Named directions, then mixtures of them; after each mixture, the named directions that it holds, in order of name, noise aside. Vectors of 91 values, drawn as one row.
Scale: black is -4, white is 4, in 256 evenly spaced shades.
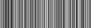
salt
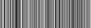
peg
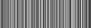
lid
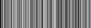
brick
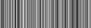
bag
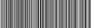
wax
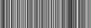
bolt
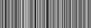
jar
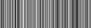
bag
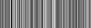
bolt, brick, salt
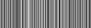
lid, peg, wax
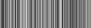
bag, bolt, jar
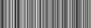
bag, jar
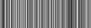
bolt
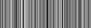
jar, salt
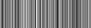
bag, jar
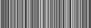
lid, salt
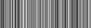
bag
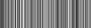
bag, brick, salt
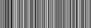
salt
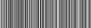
wax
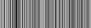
brick, peg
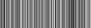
bolt, peg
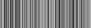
peg, salt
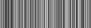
salt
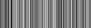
brick, salt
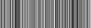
bag, peg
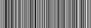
jar, lid, salt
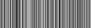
lid, peg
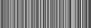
lid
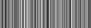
jar, lid
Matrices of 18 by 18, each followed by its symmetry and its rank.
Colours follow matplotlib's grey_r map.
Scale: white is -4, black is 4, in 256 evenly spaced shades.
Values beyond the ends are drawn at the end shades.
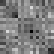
symmetric, rank three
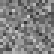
antisymmetric, full rank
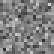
antisymmetric, full rank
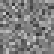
antisymmetric, full rank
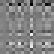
neither, rank two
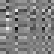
neither, rank two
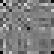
symmetric, rank three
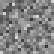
symmetric, full rank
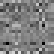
neither, rank three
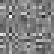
neither, rank three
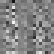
neither, rank three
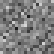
symmetric, full rank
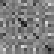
symmetric, rank three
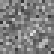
symmetric, full rank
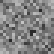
symmetric, full rank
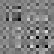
symmetric, rank three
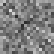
symmetric, full rank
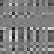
neither, rank two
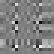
neither, rank two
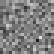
antisymmetric, full rank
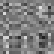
neither, rank three
